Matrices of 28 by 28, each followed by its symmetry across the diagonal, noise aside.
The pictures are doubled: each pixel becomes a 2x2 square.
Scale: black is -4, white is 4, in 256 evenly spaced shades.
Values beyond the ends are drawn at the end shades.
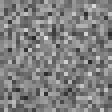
neither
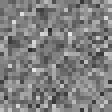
symmetric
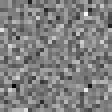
antisymmetric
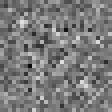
symmetric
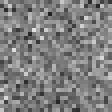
antisymmetric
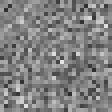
symmetric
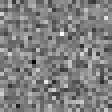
antisymmetric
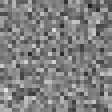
antisymmetric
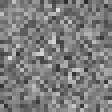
symmetric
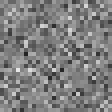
symmetric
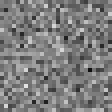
neither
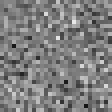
antisymmetric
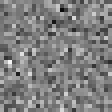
antisymmetric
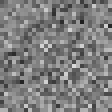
symmetric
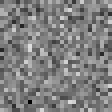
neither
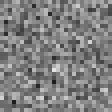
neither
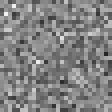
symmetric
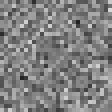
symmetric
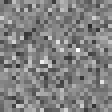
neither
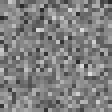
neither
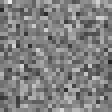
antisymmetric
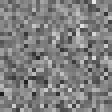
antisymmetric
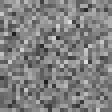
neither
